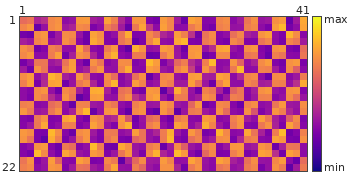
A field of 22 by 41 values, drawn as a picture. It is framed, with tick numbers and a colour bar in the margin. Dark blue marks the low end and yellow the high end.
The field is checkered. The histogram has two humps. On average the colour sits 50% of the way up the scale. There is no overall slope. No single row or column stands out from its neighbours. No seam splits the table.
